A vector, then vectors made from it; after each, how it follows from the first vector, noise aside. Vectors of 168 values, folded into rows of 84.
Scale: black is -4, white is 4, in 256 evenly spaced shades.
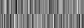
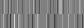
partly zeroed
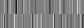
partly zeroed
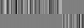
partly zeroed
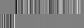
partly zeroed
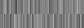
shrunk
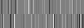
partly zeroed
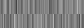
shrunk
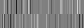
partly zeroed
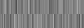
shrunk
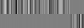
partly zeroed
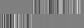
partly zeroed
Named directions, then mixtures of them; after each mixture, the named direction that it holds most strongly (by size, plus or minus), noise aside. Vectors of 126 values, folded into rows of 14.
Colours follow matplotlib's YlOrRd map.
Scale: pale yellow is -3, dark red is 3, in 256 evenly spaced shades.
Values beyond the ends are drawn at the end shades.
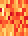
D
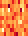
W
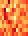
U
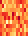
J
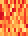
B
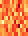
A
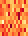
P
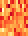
D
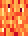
W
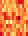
J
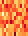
J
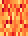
J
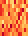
P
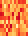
J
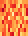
A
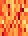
P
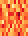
P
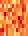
W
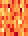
W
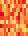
B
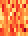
B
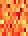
P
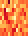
U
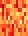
D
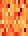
P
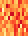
D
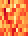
U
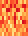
U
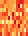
A
